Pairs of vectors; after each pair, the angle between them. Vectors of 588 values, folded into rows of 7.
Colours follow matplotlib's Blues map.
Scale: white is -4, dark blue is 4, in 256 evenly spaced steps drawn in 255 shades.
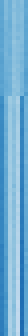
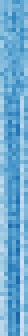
nearly opposite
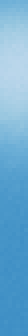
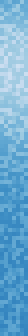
nearly parallel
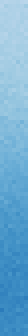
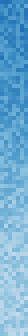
nearly opposite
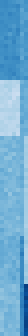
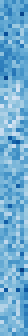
partly aligned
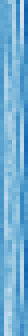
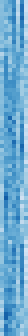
nearly opposite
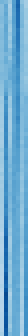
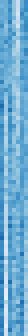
nearly opposite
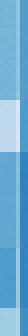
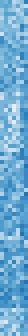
partly aligned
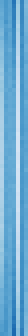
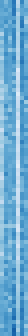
nearly parallel
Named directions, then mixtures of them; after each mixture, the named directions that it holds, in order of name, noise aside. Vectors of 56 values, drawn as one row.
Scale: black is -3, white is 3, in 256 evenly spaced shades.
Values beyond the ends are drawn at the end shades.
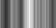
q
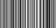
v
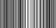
q, v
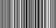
v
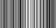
q, v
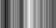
q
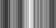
q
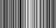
q, v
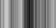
q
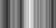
q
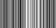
q, v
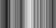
q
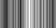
q, v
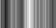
q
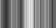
q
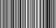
v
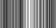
q, v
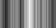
q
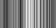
q, v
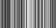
q, v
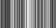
q, v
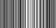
q, v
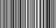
v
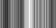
q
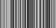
q, v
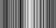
q, v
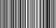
v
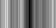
q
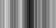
q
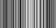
q, v
